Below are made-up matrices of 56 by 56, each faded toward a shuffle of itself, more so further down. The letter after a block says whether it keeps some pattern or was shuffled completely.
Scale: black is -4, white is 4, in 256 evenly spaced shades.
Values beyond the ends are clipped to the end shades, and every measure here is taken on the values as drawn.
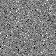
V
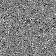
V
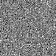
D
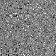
D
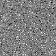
D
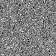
V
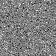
V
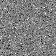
V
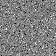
V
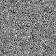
D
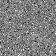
V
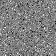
V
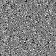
D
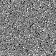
V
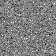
V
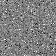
V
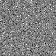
D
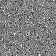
D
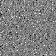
D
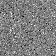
V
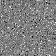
D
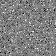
V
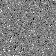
V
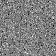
D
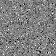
D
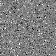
D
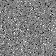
V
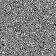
V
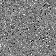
D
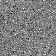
D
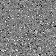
V
